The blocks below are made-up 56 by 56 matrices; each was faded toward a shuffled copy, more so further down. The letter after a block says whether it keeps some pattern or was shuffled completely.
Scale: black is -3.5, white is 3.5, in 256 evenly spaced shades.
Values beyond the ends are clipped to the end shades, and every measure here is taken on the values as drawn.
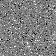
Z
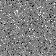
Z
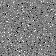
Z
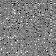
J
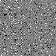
J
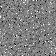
Z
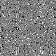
J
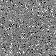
Z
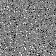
Z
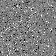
Z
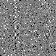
J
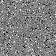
Z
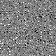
J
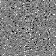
J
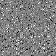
J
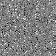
J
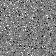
Z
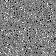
Z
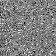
J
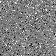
Z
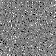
J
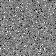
Z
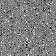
J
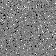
Z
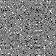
J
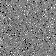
Z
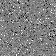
Z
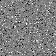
Z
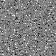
J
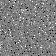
Z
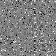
J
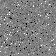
Z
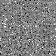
J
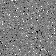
Z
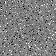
Z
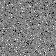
Z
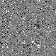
J
